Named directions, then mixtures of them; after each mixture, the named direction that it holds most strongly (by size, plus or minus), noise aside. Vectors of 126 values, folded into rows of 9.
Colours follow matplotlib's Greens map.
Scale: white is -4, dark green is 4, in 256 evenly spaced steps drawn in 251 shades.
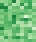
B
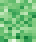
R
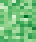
B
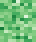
B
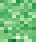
R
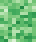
R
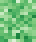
R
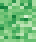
B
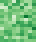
B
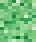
B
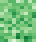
R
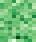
R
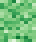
R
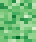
B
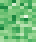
B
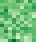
R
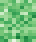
R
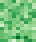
R
